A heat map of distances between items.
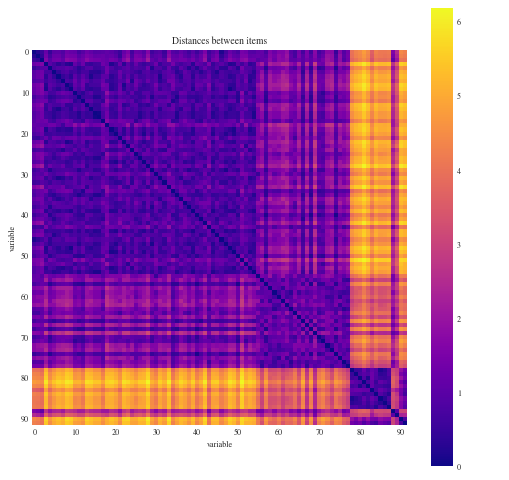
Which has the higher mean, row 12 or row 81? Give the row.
81
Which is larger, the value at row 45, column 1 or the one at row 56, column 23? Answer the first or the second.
the second
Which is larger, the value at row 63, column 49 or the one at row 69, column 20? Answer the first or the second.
the second
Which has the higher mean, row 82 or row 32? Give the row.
82
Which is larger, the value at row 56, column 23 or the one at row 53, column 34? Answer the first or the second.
the first
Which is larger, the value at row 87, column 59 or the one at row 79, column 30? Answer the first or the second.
the second
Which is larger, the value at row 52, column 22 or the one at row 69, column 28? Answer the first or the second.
the second
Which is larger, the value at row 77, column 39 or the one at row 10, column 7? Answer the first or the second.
the first
